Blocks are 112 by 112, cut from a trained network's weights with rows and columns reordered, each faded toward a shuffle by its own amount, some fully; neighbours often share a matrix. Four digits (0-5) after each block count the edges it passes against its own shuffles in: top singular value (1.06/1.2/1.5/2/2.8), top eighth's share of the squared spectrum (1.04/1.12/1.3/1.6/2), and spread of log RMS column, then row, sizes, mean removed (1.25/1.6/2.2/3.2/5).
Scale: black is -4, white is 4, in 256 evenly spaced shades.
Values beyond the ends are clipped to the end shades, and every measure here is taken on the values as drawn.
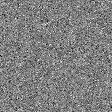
0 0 0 0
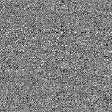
3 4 2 2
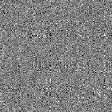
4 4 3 3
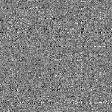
3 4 2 3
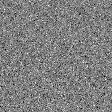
1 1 0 0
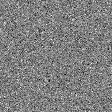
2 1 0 0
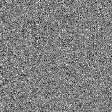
2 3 1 1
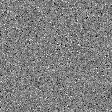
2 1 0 0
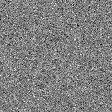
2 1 0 0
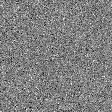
0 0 0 0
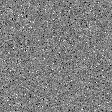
1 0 0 0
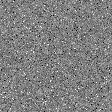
0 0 0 0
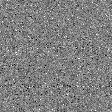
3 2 0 1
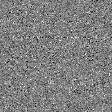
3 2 2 1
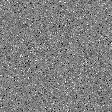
0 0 0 0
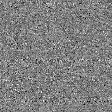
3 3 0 2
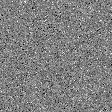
0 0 0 0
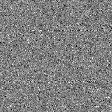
2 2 0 2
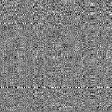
4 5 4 3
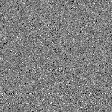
3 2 1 1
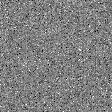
1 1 0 0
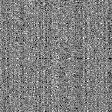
4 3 1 3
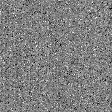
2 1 0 0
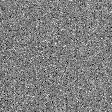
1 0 0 0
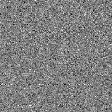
3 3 1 2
